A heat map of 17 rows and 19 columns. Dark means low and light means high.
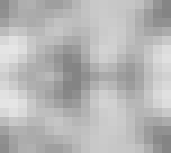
Seam: none. Odd rows or columns: none. Mirror symmetry: top to bottom. Grain: blotchy. Average level on the scale: 70%.
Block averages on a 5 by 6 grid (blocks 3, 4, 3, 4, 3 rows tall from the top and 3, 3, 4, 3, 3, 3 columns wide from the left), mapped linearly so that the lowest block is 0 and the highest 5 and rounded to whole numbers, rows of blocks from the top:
1 2 3 4 3 0
5 3 2 4 3 4
4 2 0 2 1 4
5 3 2 4 3 4
1 2 3 4 3 0
